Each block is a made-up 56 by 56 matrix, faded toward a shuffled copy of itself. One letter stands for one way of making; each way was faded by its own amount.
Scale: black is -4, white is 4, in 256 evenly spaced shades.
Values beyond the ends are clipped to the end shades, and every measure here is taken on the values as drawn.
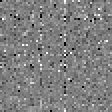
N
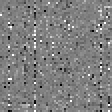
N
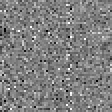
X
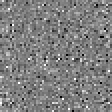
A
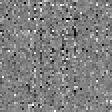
N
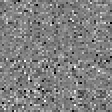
A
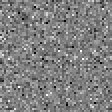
X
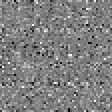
A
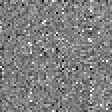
X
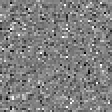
A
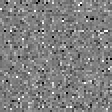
A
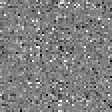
A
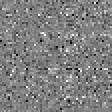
A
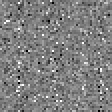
X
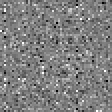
X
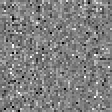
X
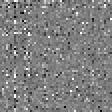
N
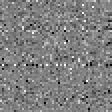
A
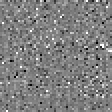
A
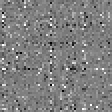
N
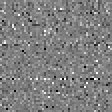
A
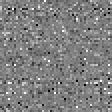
A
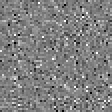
A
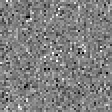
X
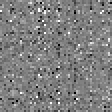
N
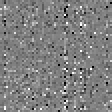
N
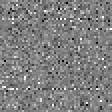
A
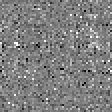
A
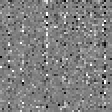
N
